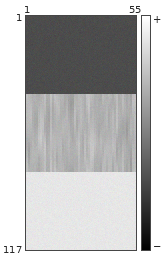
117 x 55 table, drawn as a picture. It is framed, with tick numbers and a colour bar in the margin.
It is made of 3 by 1 panels. Panel 1,1: low, flat. Panel 2,1: high, streaked downward, faint in contrast. Panel 3,1: very high, flat.
